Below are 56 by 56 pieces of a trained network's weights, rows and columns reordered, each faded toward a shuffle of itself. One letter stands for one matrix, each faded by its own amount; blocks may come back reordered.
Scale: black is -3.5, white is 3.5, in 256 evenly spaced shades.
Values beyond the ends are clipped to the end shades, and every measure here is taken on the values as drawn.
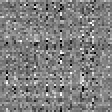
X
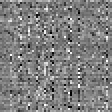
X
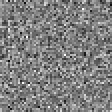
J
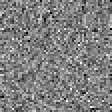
J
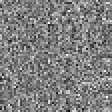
J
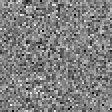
J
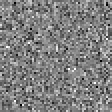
J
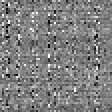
X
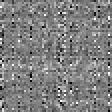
X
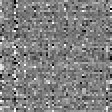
X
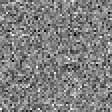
J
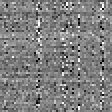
X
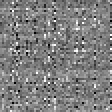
X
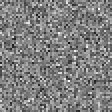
J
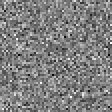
J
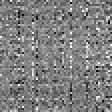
X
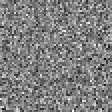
J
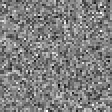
J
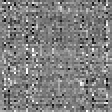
X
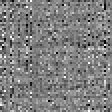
X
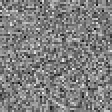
J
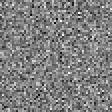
J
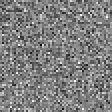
J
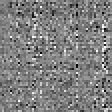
X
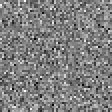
J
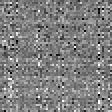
X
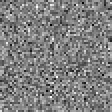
J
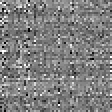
X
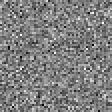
J
